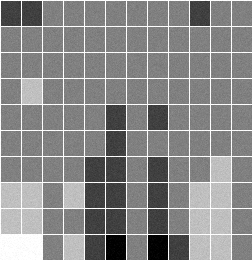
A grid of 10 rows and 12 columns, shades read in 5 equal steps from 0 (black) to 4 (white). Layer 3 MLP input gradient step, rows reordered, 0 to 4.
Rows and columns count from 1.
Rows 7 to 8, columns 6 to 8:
1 2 1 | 1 2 1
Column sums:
23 24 20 22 16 13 20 14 19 22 24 20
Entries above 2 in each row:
0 0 0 1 0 0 1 5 4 5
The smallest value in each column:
1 1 2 2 1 0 2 0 1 1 2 2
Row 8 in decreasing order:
3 3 3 3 3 2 2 2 2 1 1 1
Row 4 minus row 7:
0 1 0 0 1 1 0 1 0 0 -1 0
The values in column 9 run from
1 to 2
